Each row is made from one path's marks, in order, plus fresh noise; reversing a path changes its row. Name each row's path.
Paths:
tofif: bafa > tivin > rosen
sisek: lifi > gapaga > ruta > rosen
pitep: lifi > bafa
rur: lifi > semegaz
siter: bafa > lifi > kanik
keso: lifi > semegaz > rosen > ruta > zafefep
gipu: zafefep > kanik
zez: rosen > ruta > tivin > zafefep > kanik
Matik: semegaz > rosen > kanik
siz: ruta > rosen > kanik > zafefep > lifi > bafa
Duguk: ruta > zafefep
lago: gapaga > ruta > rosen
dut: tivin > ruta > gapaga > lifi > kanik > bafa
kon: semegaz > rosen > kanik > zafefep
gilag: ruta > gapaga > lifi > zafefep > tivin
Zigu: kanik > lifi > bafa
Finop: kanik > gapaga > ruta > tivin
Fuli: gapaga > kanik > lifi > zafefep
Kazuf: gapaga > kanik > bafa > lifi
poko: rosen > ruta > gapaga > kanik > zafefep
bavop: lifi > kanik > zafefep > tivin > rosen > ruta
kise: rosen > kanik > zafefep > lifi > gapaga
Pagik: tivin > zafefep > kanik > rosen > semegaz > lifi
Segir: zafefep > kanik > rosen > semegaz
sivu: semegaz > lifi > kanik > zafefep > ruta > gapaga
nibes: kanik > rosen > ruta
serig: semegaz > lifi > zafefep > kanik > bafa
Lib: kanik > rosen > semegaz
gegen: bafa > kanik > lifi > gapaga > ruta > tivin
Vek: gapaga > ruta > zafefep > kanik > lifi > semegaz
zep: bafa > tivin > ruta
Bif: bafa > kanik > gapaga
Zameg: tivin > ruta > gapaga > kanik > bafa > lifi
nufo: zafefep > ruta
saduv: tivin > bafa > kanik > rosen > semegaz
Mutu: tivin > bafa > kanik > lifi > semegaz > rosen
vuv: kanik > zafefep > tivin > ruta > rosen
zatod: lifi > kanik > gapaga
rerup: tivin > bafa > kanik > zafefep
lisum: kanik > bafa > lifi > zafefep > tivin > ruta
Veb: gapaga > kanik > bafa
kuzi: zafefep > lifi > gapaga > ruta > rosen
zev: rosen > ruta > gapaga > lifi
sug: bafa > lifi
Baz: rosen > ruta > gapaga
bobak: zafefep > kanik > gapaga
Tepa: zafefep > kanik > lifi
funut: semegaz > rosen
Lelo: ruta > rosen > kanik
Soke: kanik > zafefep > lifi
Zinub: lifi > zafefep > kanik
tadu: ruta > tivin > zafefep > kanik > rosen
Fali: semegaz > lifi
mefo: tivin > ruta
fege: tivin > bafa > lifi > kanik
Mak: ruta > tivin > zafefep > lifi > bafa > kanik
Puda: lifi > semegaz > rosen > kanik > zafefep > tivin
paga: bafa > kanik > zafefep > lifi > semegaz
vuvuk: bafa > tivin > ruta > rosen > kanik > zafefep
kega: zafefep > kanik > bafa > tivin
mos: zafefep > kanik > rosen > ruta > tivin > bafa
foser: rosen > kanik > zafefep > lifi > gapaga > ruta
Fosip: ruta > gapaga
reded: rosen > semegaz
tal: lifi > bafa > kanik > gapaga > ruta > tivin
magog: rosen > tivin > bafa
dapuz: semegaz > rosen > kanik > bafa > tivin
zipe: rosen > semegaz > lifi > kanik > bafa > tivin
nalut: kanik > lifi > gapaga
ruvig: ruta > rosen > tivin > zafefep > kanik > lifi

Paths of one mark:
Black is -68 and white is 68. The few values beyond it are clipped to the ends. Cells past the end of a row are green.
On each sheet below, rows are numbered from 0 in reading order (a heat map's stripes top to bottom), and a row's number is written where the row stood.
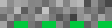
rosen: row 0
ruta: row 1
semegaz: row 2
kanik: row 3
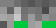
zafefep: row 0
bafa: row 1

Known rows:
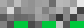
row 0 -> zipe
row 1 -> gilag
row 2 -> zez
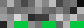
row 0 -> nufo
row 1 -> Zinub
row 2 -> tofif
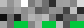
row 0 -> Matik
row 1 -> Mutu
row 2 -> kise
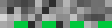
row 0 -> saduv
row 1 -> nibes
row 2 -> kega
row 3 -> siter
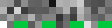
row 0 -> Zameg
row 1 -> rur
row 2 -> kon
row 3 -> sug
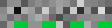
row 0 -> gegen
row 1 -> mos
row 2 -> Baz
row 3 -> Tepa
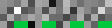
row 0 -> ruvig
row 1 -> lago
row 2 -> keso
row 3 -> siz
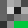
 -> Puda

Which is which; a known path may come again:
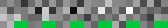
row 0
Mutu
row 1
bobak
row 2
gegen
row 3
Lelo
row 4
ruvig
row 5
nalut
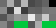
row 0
Fosip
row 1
Lib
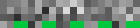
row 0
pitep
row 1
keso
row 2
dapuz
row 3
Zigu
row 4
kega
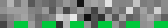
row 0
Duguk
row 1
Soke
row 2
kuzi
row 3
sivu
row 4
siz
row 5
mos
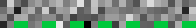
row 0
lisum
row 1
gipu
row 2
magog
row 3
Fuli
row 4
nufo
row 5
foser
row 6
vuvuk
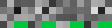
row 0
zep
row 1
Finop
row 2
siter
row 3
Puda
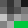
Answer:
paga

